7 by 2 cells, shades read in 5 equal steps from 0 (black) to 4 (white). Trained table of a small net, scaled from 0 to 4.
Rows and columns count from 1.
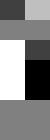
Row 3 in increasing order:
1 4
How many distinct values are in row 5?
2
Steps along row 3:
down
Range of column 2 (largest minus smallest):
3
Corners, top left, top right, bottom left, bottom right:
1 3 2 2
